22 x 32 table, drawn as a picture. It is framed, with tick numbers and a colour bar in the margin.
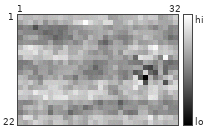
Odd patch: rougher, in the middle right. Grain: streaks across. Stripes: horizontal, repeating 3 times. Roughest part: middle right. Slope: none.
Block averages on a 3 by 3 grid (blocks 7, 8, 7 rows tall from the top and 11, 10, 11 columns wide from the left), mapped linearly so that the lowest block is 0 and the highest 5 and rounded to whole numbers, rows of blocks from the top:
0 3 3 / 4 1 1 / 5 3 3
